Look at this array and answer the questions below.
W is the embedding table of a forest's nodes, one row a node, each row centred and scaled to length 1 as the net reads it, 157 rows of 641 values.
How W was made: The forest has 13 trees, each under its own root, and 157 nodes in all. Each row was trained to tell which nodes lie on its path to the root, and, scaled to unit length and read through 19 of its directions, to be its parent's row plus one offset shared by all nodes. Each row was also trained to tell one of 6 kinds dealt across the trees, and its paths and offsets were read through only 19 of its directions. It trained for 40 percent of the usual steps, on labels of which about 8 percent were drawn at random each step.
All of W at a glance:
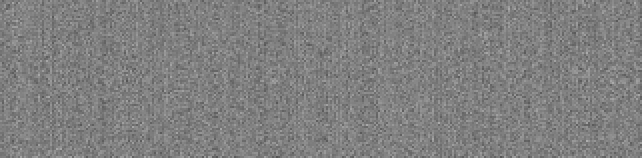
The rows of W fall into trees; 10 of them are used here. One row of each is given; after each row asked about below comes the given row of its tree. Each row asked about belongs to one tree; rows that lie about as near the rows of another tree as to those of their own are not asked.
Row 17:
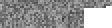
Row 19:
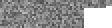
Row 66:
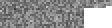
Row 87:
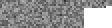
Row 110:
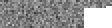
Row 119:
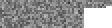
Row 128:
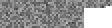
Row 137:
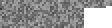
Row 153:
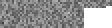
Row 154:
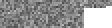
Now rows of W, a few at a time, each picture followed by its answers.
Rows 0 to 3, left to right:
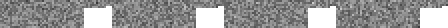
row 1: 110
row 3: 110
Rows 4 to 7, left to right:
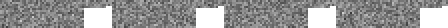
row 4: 19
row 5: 154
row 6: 19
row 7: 154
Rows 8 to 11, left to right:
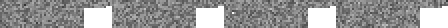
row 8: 87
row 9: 119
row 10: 87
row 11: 110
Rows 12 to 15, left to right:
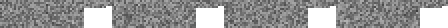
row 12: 137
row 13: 153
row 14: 128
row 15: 153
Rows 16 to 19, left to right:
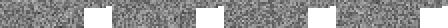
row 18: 128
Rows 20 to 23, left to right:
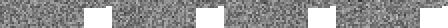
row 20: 153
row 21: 119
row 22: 19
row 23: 137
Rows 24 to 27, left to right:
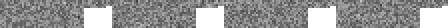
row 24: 119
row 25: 19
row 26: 87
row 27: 119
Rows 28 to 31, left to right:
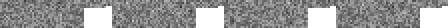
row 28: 128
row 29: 153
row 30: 119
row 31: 19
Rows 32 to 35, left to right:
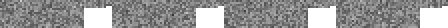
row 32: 110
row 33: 153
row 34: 153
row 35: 110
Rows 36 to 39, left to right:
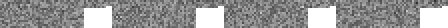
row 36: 154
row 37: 119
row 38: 128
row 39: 119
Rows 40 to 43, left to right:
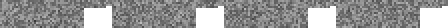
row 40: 119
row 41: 154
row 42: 110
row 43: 110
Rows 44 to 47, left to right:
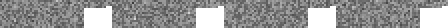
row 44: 87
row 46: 153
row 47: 154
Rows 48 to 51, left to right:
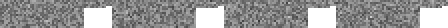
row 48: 153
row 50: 137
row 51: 137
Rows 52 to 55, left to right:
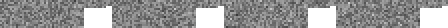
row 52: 137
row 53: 137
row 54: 154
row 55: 137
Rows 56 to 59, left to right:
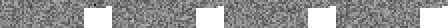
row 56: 17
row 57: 128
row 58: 128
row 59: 110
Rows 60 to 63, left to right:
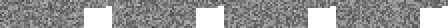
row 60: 137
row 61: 119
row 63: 17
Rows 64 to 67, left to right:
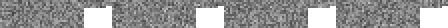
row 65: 128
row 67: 110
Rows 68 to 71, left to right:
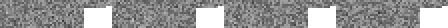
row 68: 154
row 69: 128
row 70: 17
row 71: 17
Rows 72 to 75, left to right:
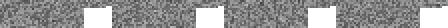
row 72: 17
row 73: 137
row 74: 154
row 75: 19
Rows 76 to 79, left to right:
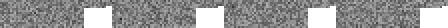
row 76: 128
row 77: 17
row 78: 128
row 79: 87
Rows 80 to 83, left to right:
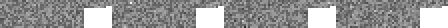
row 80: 153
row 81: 110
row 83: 110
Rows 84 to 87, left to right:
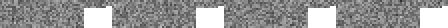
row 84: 17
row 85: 110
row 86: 17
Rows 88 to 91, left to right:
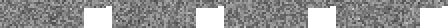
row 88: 137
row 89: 119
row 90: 110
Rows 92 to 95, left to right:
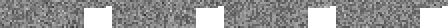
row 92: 128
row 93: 17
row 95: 153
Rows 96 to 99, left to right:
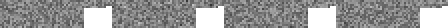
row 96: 19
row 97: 154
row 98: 110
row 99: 19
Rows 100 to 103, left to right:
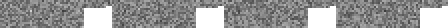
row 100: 154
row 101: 19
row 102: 17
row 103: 19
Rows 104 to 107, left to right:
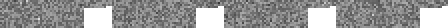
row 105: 17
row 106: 110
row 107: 17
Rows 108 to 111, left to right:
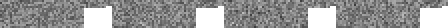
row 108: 17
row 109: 154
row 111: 154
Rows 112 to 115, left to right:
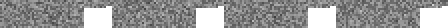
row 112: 137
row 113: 66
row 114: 137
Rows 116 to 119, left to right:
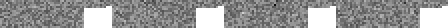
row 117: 128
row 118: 110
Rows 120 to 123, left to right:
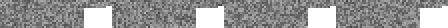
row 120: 154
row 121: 17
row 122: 153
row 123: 119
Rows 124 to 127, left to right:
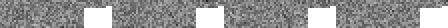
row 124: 128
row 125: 119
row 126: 119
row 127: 153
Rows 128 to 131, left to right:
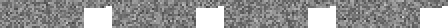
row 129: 87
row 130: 119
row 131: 17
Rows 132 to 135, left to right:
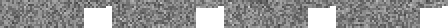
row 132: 153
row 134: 17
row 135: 137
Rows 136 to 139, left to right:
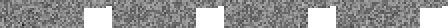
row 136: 110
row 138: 137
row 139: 154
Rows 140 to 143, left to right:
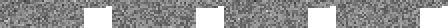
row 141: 17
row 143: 128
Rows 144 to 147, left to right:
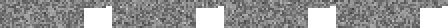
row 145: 87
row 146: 119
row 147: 19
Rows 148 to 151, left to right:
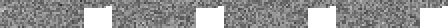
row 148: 128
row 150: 128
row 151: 87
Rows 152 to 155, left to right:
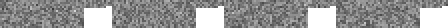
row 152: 87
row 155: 87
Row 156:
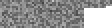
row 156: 128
